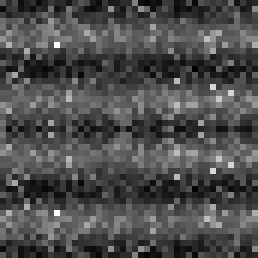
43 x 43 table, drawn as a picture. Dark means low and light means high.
Average level on the scale: 30%. Seam: none. Mirror symmetry: top to bottom. Stripes: horizontal, repeating 4 times. Slope: none.
